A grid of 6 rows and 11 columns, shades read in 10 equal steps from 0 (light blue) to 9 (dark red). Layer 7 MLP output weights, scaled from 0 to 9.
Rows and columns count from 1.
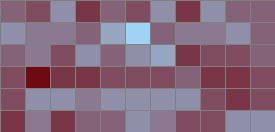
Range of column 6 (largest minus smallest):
6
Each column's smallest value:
3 3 3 3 2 0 2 3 3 3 3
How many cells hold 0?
1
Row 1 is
5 6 3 7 5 6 3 7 3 5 5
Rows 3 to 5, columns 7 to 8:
2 7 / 6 5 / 3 3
